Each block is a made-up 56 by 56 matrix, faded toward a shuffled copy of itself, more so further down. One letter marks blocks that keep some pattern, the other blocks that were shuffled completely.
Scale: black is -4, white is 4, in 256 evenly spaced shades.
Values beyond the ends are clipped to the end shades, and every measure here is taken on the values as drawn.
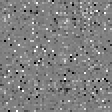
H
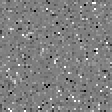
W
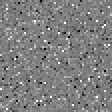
W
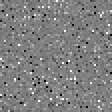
W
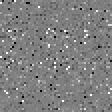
H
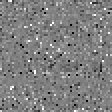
H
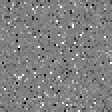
W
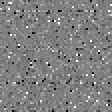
H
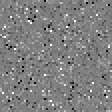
W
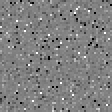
W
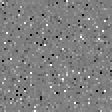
W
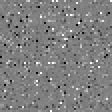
H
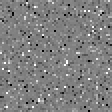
W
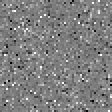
W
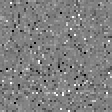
H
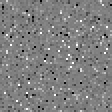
W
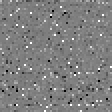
H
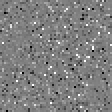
W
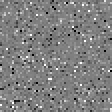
H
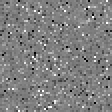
W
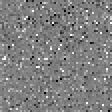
H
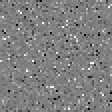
W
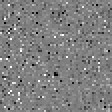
H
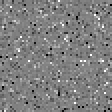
W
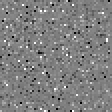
W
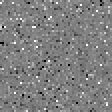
W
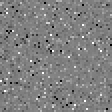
W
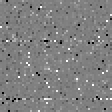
H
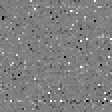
H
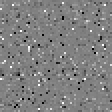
H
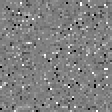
H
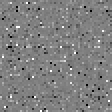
H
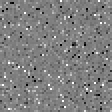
W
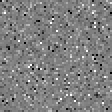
W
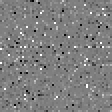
H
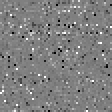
H
